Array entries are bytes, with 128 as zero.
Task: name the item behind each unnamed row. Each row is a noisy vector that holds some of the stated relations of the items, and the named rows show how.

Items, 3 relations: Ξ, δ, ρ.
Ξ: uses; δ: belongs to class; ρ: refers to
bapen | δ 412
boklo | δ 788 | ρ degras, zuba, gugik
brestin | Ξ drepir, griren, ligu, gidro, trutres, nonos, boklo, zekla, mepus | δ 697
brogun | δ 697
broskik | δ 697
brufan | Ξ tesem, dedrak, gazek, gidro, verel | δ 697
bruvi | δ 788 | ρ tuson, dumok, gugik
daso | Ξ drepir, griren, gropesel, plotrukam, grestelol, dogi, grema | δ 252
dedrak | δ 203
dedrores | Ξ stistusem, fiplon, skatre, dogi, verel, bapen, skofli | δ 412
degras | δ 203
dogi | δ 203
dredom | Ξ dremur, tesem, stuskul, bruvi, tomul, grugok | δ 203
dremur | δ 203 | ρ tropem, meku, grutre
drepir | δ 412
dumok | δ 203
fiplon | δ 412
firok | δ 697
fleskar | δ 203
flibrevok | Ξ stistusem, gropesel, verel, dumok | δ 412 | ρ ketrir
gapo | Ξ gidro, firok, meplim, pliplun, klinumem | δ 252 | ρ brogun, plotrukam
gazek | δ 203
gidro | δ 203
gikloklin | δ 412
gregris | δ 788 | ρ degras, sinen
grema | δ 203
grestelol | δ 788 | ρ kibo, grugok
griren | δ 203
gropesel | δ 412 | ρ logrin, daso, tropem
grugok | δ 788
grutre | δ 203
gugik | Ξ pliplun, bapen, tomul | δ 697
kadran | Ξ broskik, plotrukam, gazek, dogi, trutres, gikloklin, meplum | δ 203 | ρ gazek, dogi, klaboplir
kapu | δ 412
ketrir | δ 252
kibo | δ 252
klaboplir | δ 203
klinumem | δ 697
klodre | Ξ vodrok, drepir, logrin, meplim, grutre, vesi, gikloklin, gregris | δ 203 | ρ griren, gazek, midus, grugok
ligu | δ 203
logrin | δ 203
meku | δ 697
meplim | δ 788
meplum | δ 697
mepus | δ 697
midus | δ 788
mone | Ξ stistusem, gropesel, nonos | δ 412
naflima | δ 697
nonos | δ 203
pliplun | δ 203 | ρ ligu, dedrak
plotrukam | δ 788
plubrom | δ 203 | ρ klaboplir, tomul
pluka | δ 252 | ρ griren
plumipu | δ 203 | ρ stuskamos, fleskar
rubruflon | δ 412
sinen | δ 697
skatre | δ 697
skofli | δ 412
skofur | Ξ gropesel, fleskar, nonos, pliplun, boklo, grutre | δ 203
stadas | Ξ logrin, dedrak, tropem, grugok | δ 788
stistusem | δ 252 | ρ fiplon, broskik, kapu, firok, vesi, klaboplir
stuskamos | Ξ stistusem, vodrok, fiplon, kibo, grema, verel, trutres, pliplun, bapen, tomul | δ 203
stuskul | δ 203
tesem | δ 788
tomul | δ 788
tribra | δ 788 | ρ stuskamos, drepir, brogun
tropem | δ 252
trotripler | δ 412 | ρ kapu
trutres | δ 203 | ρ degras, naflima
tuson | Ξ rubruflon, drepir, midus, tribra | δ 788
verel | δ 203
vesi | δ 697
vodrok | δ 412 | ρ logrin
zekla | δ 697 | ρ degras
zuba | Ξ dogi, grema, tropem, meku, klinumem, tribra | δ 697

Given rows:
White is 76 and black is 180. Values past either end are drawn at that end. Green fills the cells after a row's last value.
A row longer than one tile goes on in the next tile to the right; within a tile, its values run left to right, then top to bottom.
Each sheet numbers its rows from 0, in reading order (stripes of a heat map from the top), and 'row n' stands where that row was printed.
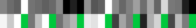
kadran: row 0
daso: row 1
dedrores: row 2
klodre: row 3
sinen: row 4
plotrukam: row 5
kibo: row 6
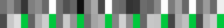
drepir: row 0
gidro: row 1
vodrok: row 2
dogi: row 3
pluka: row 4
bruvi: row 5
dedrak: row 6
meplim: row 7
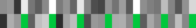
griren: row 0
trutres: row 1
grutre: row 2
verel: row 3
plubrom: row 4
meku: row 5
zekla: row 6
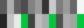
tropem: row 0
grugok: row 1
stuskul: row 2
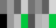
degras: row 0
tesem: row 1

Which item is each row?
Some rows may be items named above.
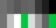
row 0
daso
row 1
stistusem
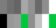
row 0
dumok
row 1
zuba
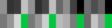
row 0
skofur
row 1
skofur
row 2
trotripler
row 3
vodrok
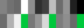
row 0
dredom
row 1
skofur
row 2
fiplon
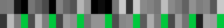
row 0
kibo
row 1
skofli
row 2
nonos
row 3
mone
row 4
klaboplir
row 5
meku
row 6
brogun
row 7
fleskar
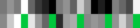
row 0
stadas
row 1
stistusem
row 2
fleskar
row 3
flibrevok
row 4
grestelol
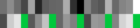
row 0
drepir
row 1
gugik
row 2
kapu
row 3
nonos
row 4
tribra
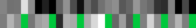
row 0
klinumem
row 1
dedrores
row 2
ketrir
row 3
gapo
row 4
skatre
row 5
pluka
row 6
gropesel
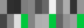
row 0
stuskamos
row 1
pliplun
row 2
tomul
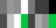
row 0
tuson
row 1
bapen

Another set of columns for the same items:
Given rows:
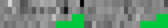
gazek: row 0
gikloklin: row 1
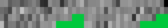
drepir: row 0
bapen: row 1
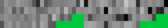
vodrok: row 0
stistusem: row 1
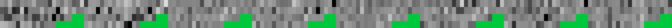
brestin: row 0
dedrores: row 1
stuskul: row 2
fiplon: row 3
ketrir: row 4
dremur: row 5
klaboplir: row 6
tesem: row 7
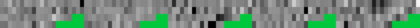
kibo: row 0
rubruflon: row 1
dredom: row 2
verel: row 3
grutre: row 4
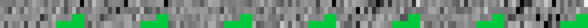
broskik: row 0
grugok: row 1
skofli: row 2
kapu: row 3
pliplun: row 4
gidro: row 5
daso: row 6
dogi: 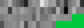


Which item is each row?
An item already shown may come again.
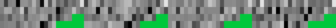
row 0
stadas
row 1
dedrores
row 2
dumok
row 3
klodre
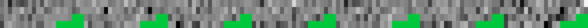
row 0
plotrukam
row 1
plubrom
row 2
degras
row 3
trutres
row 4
plotrukam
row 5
zekla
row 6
zuba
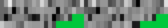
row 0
mone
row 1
gropesel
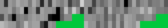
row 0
gugik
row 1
brogun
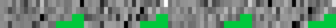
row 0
klaboplir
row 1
tuson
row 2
vodrok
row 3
stadas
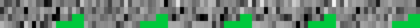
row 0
gapo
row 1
klaboplir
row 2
mone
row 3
flibrevok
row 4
tomul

